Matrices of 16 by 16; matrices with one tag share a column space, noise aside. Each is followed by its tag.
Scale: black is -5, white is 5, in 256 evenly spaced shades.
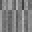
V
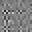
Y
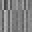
V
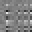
Y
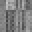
V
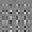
Y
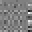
Y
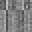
V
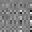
Y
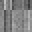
V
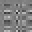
Y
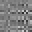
Y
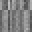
V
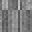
V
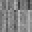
V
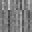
V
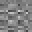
Y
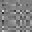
Y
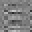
Y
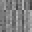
V
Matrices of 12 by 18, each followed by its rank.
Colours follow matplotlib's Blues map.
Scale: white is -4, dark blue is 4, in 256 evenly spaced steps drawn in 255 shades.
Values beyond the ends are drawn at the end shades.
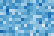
full rank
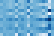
two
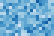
full rank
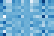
two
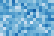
full rank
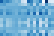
two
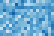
full rank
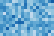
full rank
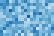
full rank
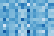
two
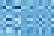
two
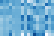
two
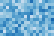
full rank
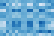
two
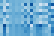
two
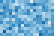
full rank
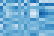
two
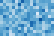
full rank
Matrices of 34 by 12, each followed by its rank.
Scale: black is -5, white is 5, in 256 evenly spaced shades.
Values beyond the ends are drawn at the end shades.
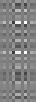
one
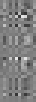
two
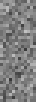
full rank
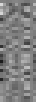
two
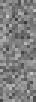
full rank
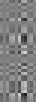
one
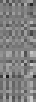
two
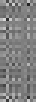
two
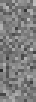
full rank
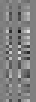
one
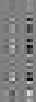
one
